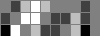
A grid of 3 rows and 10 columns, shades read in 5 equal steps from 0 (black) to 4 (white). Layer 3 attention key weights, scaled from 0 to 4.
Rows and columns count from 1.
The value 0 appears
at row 3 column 1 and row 3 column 9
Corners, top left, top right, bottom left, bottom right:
2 2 0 2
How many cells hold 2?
11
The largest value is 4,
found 4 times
